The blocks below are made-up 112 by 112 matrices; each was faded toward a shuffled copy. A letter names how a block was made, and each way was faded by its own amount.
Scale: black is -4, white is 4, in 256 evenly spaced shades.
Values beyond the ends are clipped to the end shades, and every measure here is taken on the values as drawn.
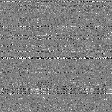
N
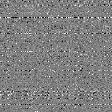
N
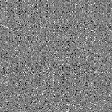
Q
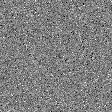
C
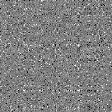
Q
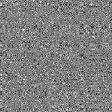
Q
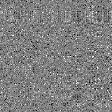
Q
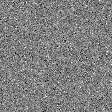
C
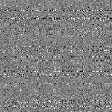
N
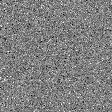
C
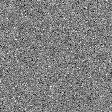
C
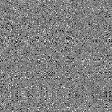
Q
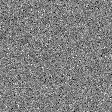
C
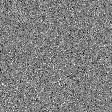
C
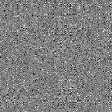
Q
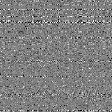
N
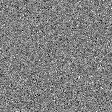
C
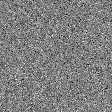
C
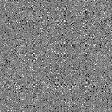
Q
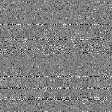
N
